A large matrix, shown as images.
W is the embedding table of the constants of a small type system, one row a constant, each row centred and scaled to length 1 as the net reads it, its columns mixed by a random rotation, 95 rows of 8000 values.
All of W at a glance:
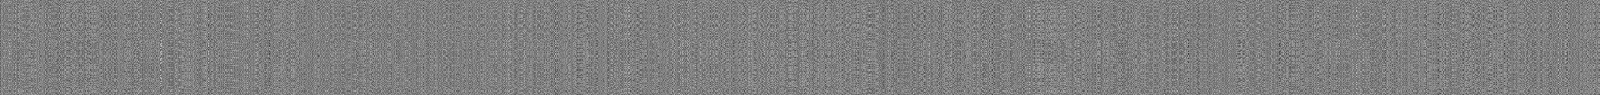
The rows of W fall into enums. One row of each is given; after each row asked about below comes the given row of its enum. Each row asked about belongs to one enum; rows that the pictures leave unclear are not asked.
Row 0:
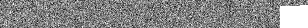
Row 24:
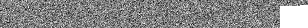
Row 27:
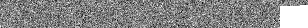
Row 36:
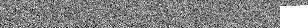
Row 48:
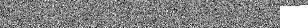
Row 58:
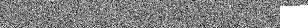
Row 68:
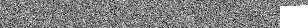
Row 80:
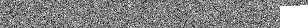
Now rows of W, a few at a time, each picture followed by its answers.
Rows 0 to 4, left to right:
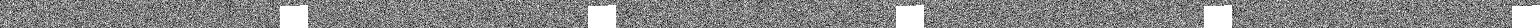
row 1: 58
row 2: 80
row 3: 24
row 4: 48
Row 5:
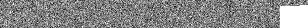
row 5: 0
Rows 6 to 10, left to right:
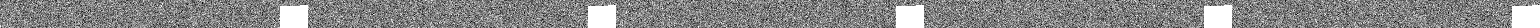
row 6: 27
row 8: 0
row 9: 58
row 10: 68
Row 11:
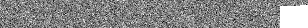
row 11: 68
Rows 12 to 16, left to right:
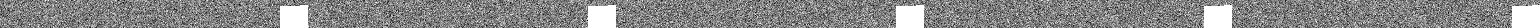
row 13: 27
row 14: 24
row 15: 68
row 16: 68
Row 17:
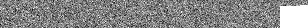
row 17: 36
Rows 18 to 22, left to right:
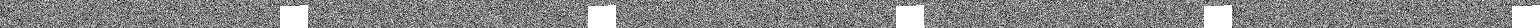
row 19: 68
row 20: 58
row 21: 27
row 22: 48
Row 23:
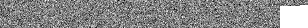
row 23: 48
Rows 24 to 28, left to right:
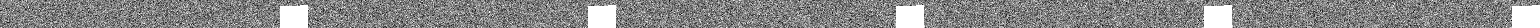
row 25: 36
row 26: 68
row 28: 27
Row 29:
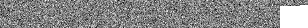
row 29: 48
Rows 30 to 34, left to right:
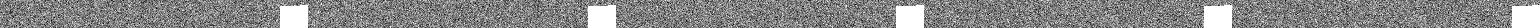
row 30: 80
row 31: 0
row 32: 58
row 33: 68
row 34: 68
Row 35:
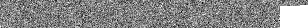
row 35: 27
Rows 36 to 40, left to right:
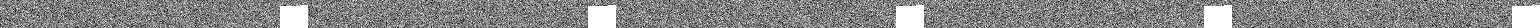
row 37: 48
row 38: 68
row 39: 24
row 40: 58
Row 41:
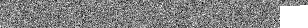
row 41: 27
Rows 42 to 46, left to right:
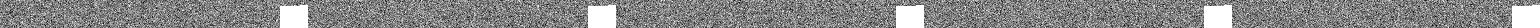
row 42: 80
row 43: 58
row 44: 48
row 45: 58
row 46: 58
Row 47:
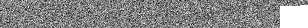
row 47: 24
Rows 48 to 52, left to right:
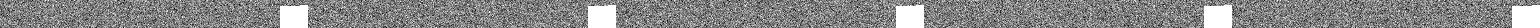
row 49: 36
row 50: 80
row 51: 58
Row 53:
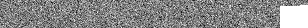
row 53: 58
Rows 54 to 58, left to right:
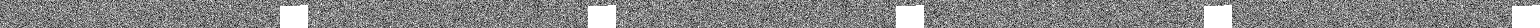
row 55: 0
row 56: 0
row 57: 80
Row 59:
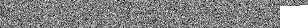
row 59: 48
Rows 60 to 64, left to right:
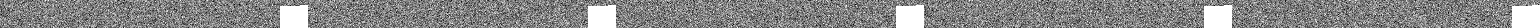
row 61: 24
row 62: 58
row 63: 48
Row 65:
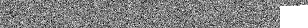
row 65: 80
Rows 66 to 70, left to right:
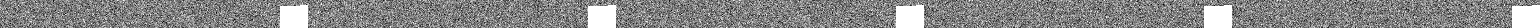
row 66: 68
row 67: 0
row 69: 48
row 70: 48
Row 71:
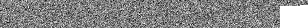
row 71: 24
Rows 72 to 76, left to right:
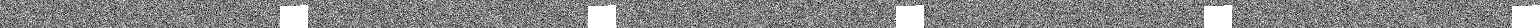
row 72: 68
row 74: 27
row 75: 48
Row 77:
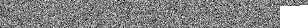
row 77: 48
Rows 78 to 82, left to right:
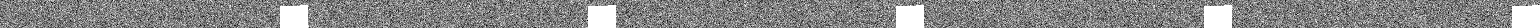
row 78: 58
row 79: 27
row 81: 58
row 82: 68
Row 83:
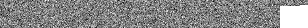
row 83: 48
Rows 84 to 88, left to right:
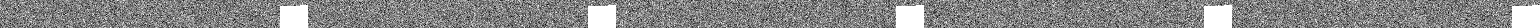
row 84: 68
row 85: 58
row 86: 0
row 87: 80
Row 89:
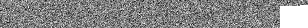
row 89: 24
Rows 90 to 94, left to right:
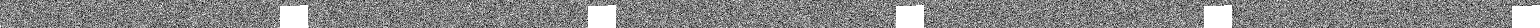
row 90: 27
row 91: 27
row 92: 68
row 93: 24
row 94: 48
